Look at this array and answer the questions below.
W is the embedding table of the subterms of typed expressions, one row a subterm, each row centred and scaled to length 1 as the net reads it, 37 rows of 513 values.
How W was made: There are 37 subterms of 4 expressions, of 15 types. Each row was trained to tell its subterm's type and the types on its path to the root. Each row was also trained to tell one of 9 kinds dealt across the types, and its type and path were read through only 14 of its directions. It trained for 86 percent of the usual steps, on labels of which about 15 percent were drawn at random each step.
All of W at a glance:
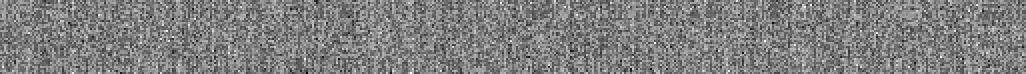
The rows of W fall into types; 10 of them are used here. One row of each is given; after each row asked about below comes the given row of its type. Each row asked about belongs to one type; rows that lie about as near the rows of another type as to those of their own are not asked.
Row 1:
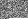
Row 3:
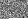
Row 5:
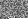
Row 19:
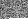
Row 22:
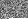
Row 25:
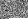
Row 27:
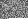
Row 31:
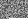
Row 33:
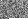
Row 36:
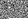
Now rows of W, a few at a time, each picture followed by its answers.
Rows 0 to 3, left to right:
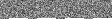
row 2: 5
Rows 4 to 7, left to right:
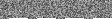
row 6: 5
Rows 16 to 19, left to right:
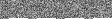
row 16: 3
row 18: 27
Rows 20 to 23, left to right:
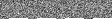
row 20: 27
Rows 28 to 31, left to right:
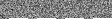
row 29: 3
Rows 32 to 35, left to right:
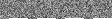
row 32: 3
